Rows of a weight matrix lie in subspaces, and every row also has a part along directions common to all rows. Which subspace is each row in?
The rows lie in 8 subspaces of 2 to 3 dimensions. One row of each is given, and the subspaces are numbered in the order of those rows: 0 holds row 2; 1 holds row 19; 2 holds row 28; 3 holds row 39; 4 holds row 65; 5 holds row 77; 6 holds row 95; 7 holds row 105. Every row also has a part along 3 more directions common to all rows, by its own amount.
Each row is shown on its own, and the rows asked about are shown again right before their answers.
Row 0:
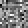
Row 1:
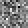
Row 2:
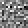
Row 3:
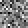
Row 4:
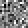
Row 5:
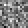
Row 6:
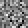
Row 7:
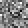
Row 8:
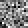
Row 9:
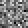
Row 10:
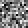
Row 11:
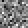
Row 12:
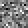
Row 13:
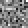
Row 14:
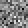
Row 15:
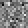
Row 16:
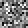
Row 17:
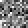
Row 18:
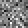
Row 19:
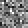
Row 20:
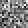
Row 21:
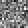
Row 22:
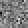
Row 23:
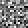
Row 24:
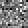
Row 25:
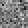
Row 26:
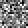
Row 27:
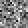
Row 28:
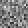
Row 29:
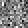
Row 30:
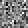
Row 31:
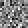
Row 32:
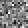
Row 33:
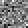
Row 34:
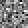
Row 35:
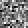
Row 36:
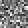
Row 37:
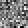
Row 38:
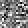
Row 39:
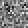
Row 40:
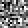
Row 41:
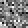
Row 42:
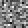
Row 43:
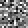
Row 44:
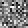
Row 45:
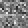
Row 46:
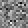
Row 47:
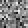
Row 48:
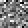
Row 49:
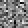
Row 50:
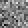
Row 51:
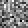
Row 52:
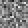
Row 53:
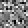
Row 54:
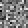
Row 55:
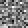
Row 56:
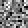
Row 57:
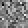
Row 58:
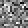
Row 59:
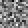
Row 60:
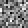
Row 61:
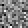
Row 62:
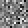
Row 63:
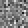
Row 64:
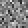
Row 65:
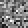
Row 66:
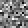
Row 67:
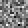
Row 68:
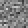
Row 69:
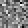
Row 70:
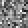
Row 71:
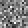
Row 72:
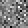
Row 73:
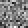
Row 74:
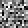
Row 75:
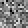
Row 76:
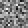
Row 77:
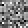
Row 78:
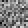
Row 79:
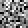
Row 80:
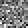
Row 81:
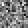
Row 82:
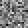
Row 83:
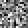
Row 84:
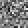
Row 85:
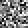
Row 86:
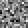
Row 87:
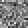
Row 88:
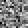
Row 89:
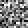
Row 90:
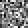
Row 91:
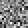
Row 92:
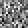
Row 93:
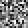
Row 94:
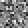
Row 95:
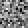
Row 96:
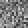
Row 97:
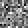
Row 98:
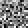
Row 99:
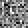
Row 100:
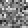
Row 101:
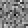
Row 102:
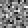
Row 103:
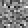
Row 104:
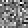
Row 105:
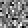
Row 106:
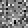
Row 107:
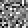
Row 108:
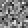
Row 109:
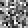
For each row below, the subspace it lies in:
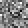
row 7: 3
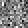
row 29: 0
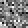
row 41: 1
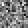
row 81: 7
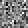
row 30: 3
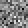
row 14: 2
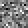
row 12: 5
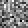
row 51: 2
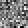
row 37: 3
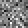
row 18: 0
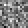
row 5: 1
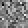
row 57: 7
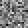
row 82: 5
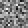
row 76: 6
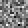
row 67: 5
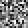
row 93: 4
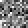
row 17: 6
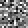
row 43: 0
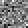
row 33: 4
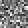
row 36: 5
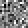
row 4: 3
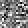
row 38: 4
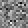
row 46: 4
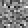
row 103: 0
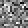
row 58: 3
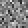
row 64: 7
